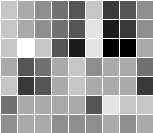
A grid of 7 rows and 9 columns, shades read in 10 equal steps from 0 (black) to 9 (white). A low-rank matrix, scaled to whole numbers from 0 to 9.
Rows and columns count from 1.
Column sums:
43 38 36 34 32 42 29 29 35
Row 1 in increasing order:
2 3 3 4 5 5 6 7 7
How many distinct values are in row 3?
7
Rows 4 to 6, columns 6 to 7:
5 6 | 6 6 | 3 8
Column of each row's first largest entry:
1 6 2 5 1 7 2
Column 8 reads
3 2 0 6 6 7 5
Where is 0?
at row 3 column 7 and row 3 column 8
